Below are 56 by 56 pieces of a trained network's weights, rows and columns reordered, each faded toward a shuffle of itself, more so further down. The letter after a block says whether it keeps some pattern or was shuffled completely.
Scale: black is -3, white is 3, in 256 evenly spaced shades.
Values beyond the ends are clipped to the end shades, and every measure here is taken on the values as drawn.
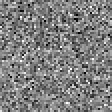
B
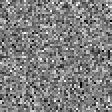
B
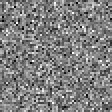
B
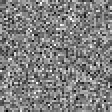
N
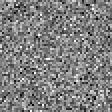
B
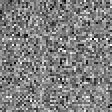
N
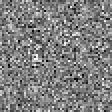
N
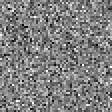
B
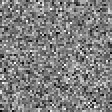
B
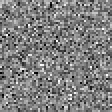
B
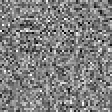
N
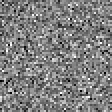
B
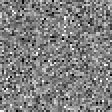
B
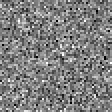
B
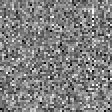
N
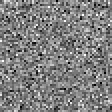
B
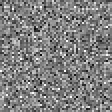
N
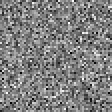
B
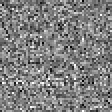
N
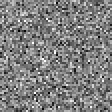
B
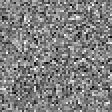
N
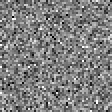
B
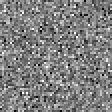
B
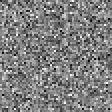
N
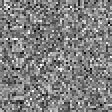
N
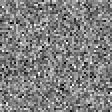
B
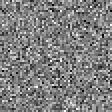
N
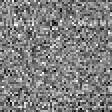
N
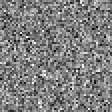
B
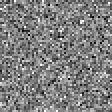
B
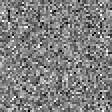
N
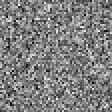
N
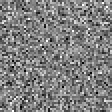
N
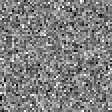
B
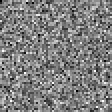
B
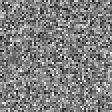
B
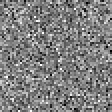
B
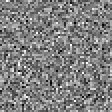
N
